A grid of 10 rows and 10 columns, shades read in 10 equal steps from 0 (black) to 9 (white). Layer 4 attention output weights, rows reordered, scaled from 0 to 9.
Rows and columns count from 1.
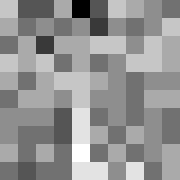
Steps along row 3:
up down up same up same down up down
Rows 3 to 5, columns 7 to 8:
7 5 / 5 7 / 5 4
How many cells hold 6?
24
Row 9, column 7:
6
